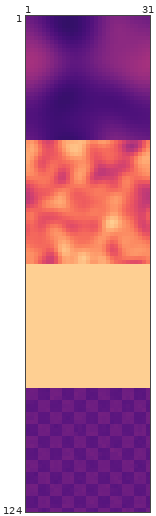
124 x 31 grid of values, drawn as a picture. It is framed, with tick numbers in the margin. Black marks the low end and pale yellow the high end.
The table splits into 4 rows of 1 panel. Panel 1,1: low, smooth. Panel 2,1: high, blotchy. Panel 3,1: very high, flat. Panel 4,1: low, checkered, faint in contrast.
